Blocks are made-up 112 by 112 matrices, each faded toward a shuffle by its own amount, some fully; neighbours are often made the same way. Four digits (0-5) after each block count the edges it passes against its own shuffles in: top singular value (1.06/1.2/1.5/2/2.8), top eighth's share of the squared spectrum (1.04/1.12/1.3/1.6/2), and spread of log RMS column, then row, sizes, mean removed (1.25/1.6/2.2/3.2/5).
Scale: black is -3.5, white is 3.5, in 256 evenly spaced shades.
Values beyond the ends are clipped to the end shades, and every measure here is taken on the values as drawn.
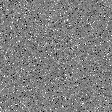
0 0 0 0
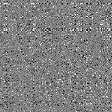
4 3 2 2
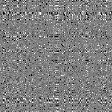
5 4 3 3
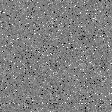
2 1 0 1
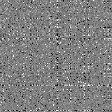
4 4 2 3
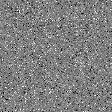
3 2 1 0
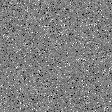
0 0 0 0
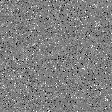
2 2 0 0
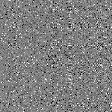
4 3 2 2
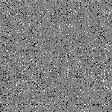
3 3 1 1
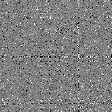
4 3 2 2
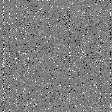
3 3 2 1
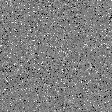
0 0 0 0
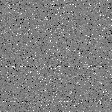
2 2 0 1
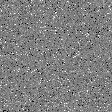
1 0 0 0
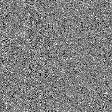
2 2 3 0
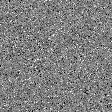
0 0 0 0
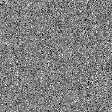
2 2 3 0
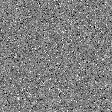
0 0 0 0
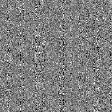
3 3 4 0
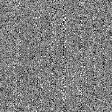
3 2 3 0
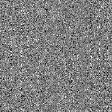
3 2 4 0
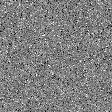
0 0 0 0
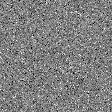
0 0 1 0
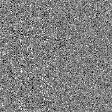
2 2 3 0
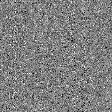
2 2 2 0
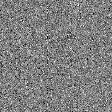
2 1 2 0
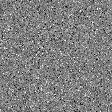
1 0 0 0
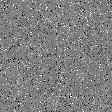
2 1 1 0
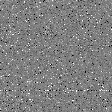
3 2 1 1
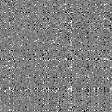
4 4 3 3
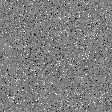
2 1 0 0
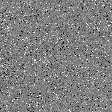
2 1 0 0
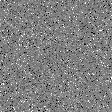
1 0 0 0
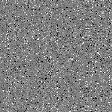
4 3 2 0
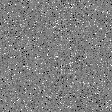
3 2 0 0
